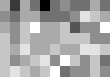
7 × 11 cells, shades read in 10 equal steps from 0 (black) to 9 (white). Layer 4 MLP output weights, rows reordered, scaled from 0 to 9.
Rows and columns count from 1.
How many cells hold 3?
1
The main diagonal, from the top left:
6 4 7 6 6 5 4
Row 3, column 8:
3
